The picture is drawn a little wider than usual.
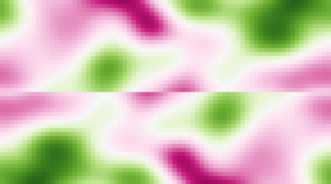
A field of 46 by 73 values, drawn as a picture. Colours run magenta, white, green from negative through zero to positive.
It looks the same turned upside down. There is no overall slope. On average the colour sits 50% of the way up the scale. There are no lone odd cells.
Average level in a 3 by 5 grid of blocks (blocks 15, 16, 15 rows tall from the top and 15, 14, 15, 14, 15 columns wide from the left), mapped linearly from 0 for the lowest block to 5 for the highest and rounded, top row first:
1 0 1 4 5 | 0 3 1 3 0 | 5 4 1 0 1
